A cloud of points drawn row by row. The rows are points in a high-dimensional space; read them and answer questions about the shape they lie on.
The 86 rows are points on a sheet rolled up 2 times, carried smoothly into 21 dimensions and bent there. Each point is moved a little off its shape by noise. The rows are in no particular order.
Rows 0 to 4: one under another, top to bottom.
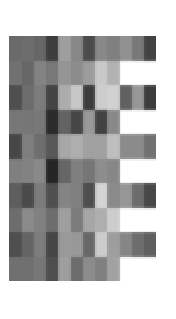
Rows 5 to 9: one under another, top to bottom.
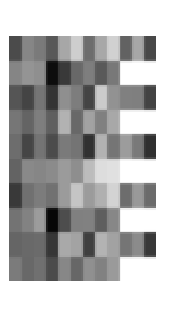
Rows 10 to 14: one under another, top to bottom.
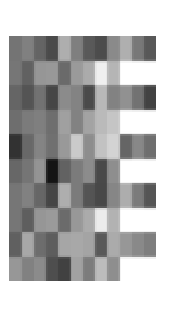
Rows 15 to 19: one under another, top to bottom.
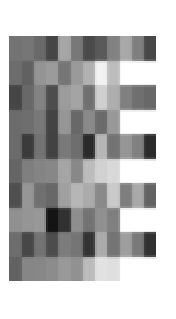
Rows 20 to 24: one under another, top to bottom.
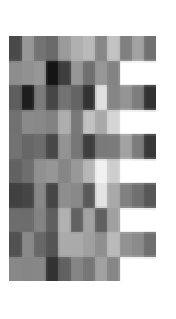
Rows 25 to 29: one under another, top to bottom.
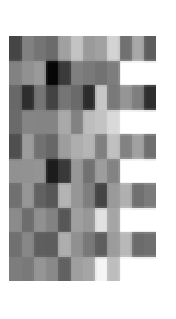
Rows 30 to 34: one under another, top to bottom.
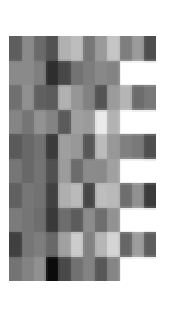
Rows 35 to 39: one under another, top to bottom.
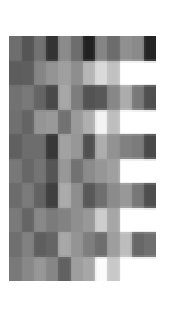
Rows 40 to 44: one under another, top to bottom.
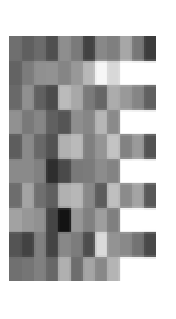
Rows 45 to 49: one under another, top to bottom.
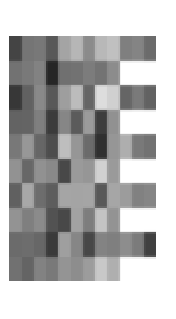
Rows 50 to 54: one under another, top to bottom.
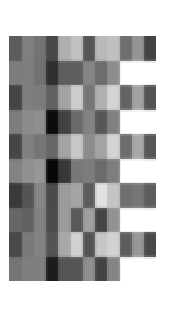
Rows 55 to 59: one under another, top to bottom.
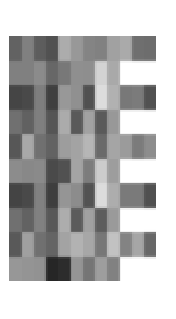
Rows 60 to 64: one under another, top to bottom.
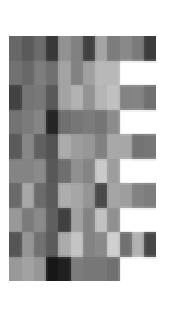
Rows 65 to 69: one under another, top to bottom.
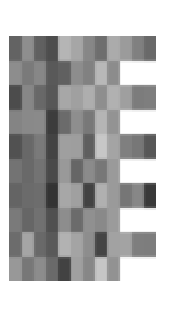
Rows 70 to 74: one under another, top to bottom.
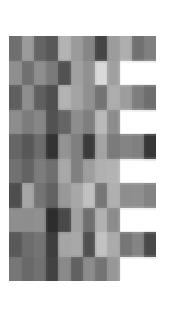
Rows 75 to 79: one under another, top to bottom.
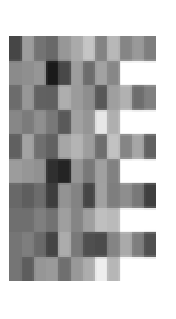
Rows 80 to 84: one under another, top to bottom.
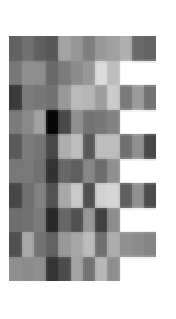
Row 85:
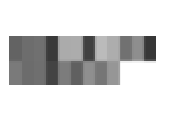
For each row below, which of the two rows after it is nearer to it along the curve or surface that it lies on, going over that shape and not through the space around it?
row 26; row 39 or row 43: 39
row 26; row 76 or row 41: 76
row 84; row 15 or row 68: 15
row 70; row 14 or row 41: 14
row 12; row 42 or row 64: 64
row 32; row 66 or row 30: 30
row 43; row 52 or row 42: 52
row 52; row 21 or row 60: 60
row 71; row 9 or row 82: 82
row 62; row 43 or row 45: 45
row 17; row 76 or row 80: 76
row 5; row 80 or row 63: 63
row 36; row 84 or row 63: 63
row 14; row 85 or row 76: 76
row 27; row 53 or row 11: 53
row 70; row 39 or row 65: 39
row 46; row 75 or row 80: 75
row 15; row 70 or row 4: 70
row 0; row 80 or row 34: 80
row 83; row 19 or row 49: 49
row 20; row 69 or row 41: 69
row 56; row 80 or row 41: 80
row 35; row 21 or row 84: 21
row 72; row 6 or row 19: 6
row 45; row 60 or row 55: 55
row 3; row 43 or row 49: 49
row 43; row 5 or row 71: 5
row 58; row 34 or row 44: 44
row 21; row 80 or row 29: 29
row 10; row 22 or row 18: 22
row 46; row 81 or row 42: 81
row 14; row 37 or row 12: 12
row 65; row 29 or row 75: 75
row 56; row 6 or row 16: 6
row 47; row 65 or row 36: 36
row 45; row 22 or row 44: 44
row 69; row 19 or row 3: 19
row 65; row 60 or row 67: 60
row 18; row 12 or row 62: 12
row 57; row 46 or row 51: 51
